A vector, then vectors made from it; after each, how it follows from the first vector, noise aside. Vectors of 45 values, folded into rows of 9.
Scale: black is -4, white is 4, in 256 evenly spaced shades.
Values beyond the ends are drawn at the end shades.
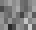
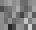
copied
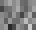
copied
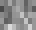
sign-scrambled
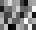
scaled up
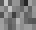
reversed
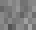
shrunk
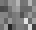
copied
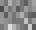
sign-scrambled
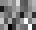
scaled up
